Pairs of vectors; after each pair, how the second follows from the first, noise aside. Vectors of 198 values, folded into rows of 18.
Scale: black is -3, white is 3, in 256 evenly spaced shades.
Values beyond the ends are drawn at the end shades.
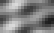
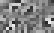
sign-scrambled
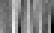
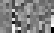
sign-scrambled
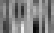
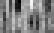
reversed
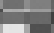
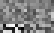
sign-scrambled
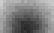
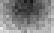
reversed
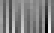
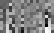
sign-scrambled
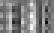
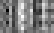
reversed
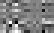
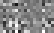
sign-scrambled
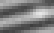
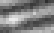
reversed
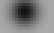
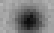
reversed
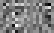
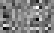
reversed
